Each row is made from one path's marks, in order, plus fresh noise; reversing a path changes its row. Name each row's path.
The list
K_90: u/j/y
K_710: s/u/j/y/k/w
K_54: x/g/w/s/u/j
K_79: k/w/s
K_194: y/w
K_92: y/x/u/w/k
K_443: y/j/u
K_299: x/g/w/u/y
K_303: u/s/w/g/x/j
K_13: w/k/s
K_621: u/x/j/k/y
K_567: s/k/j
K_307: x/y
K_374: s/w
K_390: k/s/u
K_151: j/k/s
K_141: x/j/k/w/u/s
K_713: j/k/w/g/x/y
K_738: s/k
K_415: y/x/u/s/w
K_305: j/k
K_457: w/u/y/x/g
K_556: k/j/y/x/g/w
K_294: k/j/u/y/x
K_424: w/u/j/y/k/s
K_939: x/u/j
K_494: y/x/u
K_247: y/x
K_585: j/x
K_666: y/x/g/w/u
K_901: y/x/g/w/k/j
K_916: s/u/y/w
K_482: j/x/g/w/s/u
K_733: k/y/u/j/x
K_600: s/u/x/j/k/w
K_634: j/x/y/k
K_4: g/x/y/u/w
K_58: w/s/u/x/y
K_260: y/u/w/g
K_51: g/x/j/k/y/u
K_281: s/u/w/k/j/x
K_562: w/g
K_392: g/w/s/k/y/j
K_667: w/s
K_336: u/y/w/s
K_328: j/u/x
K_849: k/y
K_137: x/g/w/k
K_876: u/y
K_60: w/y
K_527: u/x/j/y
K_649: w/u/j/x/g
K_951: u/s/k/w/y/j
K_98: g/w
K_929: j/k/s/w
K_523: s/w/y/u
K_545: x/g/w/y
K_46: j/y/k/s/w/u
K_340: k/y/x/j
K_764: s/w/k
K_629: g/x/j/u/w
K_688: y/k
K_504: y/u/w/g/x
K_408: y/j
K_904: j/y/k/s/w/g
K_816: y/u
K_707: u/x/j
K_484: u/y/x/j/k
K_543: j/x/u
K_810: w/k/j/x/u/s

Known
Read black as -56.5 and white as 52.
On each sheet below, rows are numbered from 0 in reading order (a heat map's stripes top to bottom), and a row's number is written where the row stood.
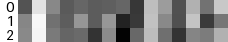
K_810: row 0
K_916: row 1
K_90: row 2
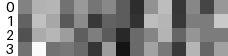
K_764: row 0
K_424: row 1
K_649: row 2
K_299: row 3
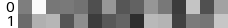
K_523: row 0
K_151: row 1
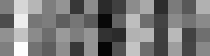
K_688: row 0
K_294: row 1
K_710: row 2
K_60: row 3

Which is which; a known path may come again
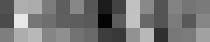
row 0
K_281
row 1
K_247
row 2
K_484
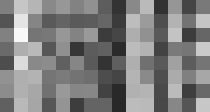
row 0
K_92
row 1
K_810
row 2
K_4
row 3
K_151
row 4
K_328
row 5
K_54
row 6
K_600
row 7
K_13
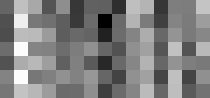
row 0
K_424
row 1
K_713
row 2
K_457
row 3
K_482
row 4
K_649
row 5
K_46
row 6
K_260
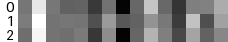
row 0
K_527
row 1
K_523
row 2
K_545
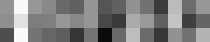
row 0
K_443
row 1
K_629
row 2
K_58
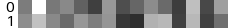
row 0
K_816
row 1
K_710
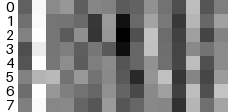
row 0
K_543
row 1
K_299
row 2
K_60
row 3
K_294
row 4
K_494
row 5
K_764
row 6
K_390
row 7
K_51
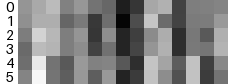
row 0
K_901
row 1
K_408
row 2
K_688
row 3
K_634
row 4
K_415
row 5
K_916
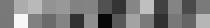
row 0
K_137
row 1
K_849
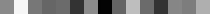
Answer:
K_90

